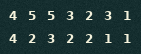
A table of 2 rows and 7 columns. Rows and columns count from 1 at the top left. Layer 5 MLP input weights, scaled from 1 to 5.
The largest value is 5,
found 2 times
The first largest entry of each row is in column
2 1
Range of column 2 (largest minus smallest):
3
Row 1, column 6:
3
